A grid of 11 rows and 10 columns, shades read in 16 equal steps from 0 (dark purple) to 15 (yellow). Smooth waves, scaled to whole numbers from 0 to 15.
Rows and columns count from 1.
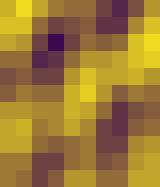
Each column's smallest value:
5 6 2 0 4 6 3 2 5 6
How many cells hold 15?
2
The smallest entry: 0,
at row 3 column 4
